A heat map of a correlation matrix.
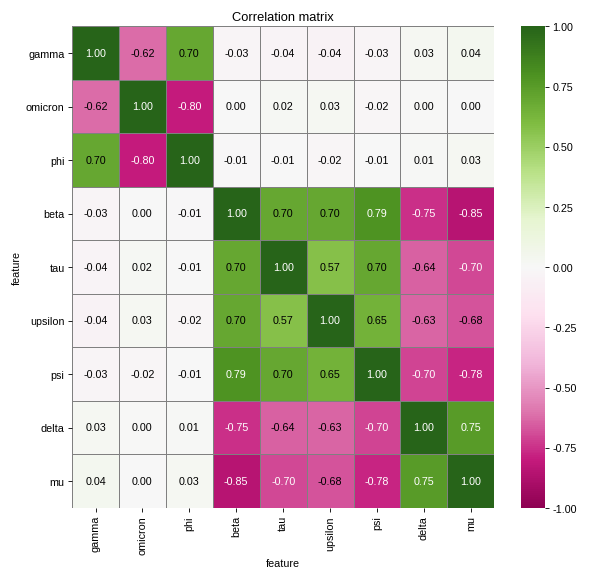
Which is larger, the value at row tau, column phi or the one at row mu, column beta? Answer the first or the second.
the first
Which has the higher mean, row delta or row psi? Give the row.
psi
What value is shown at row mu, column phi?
0.03
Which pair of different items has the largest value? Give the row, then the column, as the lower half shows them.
psi, beta
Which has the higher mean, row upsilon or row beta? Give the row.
upsilon
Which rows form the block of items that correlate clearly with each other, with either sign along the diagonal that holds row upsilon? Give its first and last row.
beta to mu
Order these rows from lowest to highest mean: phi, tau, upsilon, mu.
mu, phi, upsilon, tau
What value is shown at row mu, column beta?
-0.85
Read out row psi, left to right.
-0.03 -0.02 -0.01 0.79 0.70 0.65 1.00 -0.70 -0.78
